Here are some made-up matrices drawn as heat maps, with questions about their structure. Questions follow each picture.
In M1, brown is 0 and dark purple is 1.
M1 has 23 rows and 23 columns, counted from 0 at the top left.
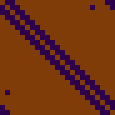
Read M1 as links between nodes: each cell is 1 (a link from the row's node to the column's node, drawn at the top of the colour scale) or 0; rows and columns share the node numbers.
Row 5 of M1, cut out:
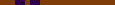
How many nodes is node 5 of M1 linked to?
4
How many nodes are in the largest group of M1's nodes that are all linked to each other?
3
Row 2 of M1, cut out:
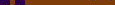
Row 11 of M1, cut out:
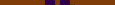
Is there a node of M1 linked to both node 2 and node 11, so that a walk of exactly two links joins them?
no
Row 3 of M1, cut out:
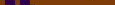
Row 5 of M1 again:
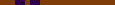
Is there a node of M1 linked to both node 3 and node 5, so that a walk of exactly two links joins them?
yes
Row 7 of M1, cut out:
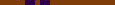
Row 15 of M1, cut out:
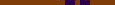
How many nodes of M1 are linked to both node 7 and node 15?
0
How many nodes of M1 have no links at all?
0
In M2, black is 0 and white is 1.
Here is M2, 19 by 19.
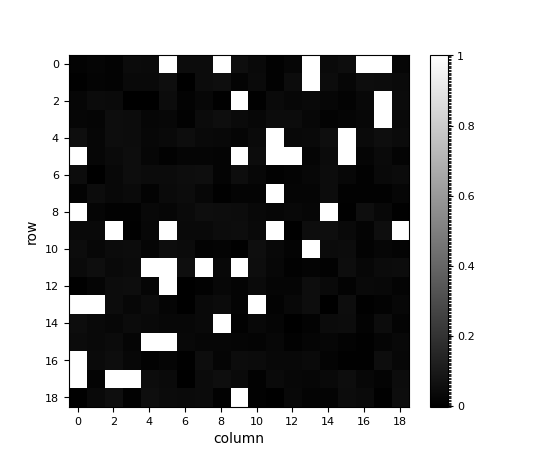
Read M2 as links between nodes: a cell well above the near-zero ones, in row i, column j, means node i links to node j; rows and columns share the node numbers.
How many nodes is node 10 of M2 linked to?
1
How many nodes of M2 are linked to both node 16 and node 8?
1
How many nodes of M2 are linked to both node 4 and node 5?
2
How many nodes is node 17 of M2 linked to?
3
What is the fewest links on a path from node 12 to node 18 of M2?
3
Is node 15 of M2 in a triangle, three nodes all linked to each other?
no
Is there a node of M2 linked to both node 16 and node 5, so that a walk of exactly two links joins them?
yes
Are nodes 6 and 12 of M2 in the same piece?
no
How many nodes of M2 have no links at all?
1
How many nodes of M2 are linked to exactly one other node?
8
